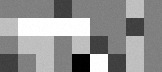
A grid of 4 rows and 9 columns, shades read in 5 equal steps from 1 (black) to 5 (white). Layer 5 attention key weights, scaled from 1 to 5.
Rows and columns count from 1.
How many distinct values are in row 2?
4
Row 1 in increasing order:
2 3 3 3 3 3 3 3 4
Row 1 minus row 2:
-1 -2 -2 -3 -2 0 0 2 0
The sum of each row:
27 35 30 27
